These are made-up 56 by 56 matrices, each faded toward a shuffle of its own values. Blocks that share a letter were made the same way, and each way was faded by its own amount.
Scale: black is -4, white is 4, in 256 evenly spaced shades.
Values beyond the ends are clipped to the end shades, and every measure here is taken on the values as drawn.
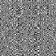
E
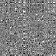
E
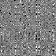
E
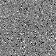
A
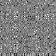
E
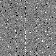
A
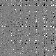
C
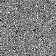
A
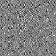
E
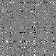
C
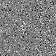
A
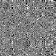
E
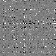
C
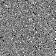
A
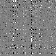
C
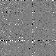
C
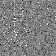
A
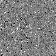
A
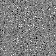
A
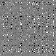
C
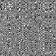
E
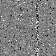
A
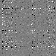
C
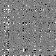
C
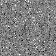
A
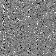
A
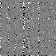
C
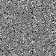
A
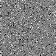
A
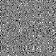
E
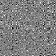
E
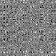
E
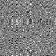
E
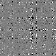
C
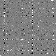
C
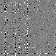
C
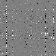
C
